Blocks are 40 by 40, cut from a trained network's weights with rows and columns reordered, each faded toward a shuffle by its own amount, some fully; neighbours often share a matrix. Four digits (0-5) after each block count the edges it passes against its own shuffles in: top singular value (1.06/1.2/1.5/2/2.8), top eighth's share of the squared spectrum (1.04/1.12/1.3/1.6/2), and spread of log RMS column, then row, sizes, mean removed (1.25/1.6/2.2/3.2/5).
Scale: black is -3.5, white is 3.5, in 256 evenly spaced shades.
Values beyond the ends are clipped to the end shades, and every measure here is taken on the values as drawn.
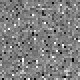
0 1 0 0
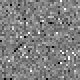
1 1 0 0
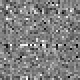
3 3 0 2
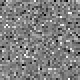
0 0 0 0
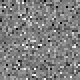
1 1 0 1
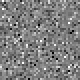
0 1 0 0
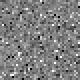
0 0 0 0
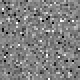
0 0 0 0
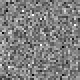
0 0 0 0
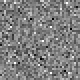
0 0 0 0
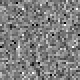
1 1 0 0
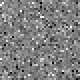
0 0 0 0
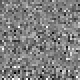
2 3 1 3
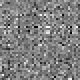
3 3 1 2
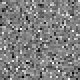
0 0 0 0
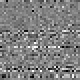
4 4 0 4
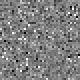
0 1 0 0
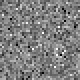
0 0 1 0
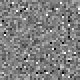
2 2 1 0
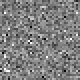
2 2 1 1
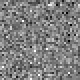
1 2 0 1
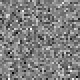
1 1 0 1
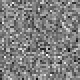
3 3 0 1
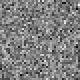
1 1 0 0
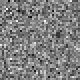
2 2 0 1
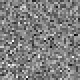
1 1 0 0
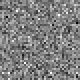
1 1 0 0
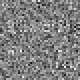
3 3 0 1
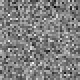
3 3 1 0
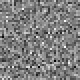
2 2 0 1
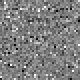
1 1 0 1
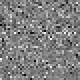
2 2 0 1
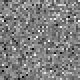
1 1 0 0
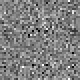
2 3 1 1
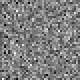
1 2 1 0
